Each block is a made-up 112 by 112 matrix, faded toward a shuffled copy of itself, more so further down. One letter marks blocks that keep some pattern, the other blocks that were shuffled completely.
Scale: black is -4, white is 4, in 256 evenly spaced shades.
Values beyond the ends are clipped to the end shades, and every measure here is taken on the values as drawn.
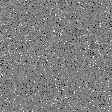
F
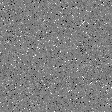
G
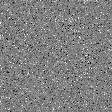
F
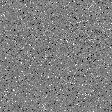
F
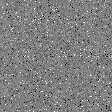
F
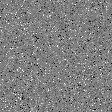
G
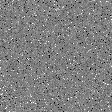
G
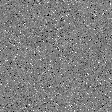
G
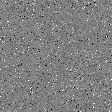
G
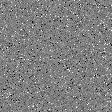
G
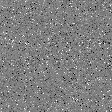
F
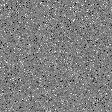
G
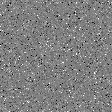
F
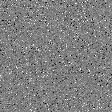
F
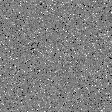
G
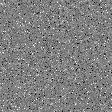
G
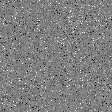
F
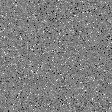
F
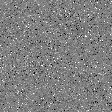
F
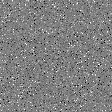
F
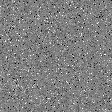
G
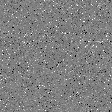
F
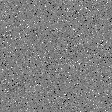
G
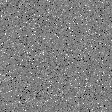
G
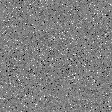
F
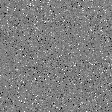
G
